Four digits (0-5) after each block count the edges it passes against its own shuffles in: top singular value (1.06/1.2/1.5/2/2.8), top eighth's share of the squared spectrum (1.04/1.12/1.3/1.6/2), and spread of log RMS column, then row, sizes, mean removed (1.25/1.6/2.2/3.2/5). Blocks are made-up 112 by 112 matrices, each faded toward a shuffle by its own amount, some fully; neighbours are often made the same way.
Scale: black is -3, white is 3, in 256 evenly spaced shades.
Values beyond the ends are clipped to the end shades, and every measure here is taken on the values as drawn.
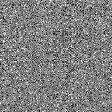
4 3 1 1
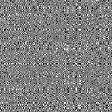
5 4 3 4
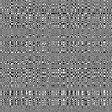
5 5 4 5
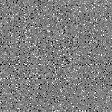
4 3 2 2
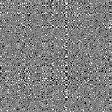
5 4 3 3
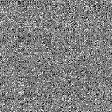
4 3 2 2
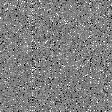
4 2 2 1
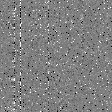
4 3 2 0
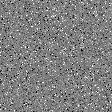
2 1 0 0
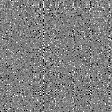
4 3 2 1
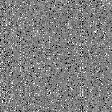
4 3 2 1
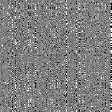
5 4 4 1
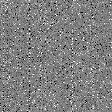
3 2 2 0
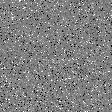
0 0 0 0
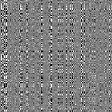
5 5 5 3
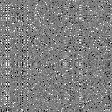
5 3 2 2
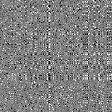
5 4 3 3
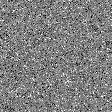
2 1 0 0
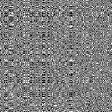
5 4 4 3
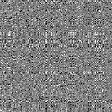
5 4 3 3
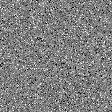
0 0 0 0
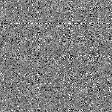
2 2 3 3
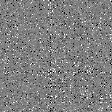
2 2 2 2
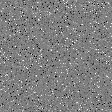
0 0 0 0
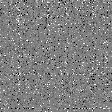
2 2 2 2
